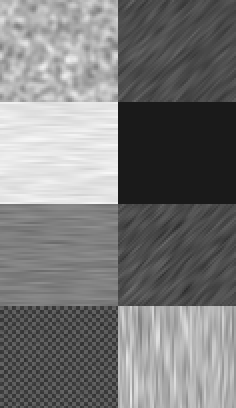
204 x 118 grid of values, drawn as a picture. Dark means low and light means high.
It is made of 4 by 2 panels. Panel 1,1: high, blotchy. Panel 1,2: low, slanting up to the right, faint in contrast. Panel 2,1: very high, streaked across, faint in contrast. Panel 2,2: very low, flat. Panel 3,1: middling, streaked across, faint in contrast. Panel 3,2: low, slanting up to the right, faint in contrast. Panel 4,1: low, checkered. Panel 4,2: high, streaked downward.
